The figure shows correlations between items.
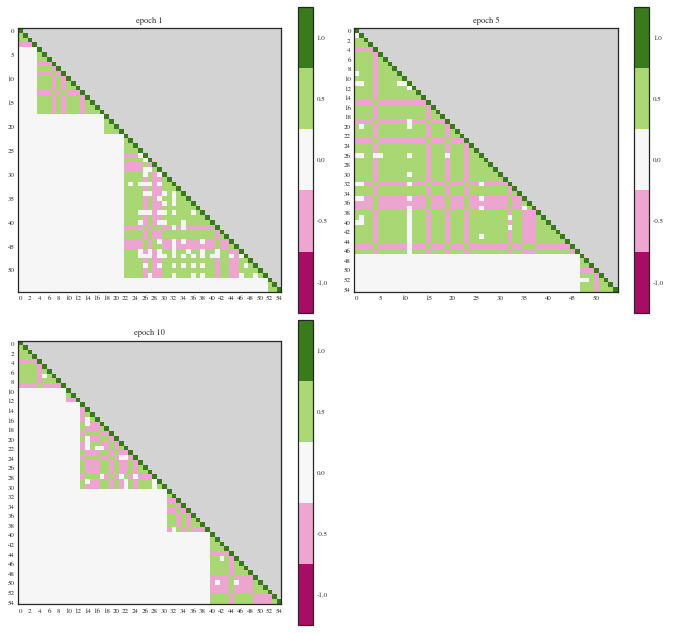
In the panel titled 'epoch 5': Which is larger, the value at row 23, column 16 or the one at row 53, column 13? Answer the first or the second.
the second
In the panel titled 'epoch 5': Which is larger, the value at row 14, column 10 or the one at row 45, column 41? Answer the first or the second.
the first
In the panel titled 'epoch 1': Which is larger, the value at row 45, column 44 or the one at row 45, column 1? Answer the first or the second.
the first
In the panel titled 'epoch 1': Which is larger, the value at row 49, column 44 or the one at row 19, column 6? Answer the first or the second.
the second
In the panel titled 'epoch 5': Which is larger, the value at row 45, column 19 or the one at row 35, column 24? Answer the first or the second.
the first
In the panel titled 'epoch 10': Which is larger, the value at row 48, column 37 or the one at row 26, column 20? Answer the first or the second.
the second
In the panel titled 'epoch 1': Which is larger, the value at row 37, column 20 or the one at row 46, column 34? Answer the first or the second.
the second
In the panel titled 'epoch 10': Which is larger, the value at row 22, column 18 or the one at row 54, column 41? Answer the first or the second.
the second
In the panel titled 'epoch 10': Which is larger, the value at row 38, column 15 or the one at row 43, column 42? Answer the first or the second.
the second
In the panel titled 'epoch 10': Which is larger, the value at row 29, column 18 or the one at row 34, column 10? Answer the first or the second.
the first
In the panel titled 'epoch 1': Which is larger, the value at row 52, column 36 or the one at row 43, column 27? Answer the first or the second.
the second
